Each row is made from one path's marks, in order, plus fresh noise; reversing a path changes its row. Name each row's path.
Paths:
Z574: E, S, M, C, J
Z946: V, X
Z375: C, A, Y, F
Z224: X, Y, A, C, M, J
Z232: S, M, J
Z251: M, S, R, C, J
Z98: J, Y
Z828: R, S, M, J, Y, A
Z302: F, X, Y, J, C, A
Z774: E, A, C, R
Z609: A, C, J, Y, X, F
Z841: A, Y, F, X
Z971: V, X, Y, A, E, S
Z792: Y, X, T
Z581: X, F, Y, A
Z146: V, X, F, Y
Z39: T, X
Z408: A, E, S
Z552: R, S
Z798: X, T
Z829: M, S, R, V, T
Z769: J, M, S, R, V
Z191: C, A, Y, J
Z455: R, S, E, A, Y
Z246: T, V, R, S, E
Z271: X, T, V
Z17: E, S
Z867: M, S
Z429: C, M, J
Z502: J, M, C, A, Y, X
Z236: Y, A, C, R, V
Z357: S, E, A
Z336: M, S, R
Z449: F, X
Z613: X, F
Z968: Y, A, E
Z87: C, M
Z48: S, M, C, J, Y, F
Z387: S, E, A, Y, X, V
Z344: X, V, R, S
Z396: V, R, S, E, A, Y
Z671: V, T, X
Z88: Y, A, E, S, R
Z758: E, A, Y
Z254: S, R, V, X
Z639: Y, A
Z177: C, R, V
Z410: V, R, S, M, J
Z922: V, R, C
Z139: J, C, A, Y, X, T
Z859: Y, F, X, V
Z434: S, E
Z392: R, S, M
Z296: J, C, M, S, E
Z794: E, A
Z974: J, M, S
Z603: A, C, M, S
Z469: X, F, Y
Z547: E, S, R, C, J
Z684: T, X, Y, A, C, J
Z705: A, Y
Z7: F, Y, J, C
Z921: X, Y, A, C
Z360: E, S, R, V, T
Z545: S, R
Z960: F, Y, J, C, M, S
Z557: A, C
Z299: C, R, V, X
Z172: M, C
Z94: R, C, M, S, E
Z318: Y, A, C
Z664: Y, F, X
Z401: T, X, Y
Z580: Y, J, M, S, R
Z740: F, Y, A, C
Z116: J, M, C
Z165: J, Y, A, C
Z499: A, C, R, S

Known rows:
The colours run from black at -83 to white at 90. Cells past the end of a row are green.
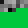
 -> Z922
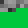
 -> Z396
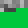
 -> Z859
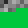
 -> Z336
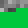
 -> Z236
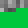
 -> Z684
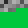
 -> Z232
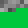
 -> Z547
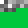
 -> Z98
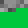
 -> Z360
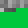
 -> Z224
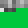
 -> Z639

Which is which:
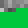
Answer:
Z88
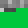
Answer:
Z921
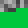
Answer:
Z271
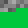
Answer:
Z829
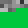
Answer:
Z434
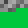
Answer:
Z769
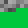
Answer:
Z139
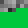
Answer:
Z410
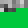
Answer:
Z664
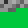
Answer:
Z296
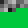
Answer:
Z177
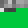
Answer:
Z705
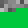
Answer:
Z357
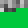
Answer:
Z792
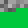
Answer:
Z580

